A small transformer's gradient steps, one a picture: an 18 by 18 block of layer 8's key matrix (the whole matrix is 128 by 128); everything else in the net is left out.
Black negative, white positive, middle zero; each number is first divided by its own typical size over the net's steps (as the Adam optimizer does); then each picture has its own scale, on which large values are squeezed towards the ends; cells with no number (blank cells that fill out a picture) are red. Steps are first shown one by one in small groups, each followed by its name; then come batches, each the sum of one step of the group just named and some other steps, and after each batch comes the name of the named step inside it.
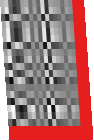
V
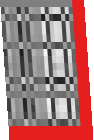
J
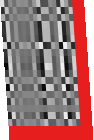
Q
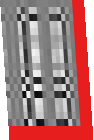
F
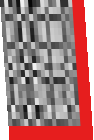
J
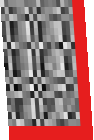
Q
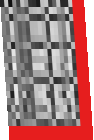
J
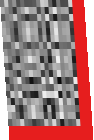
V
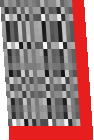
F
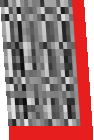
F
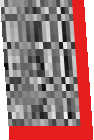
Q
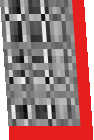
J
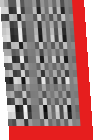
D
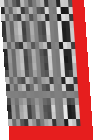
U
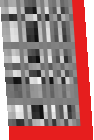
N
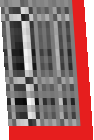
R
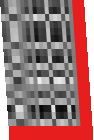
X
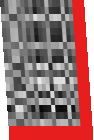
X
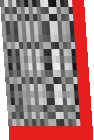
D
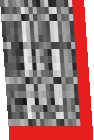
R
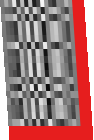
U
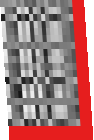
N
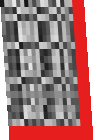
D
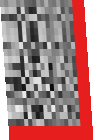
N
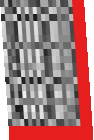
D
